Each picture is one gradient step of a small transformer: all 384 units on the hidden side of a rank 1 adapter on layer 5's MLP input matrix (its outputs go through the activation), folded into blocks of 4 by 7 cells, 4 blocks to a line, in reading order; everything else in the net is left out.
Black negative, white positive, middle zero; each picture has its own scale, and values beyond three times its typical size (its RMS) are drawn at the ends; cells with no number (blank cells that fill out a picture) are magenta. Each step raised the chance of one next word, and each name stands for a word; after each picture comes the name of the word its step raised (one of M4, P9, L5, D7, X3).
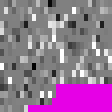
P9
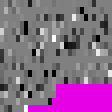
P9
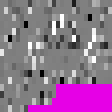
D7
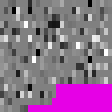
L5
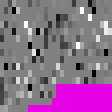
L5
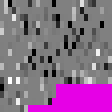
P9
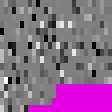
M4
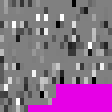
D7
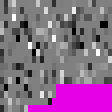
P9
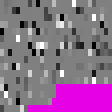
M4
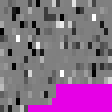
M4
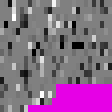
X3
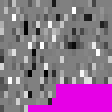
P9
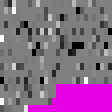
X3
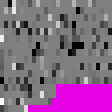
X3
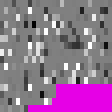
D7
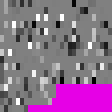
D7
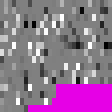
D7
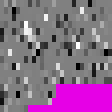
L5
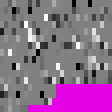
L5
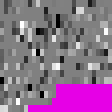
L5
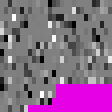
P9
